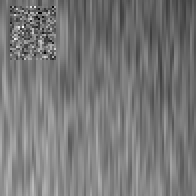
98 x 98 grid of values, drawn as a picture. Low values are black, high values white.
Grain: streaks running down. Ninth with the highest average: bottom left. Roughest part: top left. Mirror symmetry: none. Slope: up to the bottom left. Odd patch: rougher, in the top left.
